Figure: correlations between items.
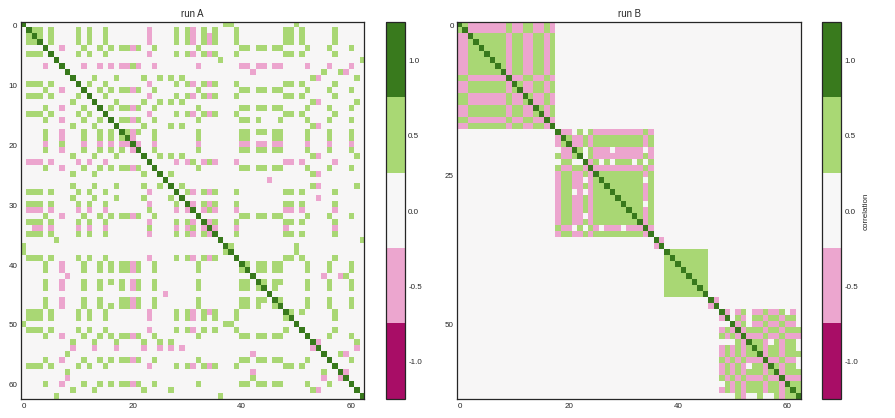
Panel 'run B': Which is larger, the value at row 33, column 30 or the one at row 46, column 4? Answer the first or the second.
the first
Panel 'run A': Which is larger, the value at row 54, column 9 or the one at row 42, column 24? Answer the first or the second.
the second
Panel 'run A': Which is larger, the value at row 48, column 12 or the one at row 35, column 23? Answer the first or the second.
the first
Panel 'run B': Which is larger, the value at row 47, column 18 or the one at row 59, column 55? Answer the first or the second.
the first
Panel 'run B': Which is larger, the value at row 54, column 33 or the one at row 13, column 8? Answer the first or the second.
the first
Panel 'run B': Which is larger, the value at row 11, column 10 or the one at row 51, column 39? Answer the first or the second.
the first
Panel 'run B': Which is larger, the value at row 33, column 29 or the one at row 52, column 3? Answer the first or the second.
the first
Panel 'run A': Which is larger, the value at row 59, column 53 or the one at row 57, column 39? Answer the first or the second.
the second
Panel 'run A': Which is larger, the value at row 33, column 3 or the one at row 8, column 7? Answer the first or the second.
the first
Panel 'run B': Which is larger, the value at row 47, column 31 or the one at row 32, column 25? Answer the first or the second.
the second
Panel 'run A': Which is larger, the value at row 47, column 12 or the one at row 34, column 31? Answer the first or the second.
the second
